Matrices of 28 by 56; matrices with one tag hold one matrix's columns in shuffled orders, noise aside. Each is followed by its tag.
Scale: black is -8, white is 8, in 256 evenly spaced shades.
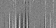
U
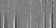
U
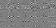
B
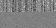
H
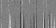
U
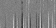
U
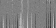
U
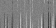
U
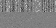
H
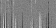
U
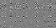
B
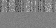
H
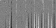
U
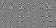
B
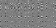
B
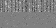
H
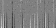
U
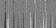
U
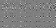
B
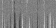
U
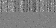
H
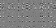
B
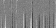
U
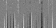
U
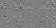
B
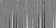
U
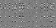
B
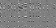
B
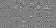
B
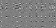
B
